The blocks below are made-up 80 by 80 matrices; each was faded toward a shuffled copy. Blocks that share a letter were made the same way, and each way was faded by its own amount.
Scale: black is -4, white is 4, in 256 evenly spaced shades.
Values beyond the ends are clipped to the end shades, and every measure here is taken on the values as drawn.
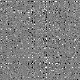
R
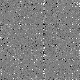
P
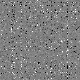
P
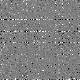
R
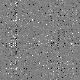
P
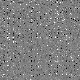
P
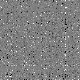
P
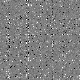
P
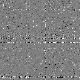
R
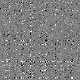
R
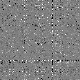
R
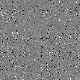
P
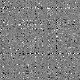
R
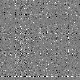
R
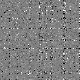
R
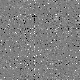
P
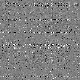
R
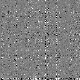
R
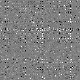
R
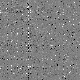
P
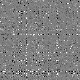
R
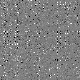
P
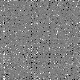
P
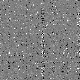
P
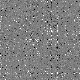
P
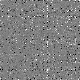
P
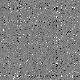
P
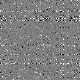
R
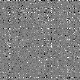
R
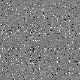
P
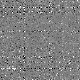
R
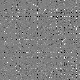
R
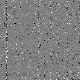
P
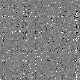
P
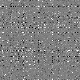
R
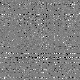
R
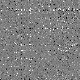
P
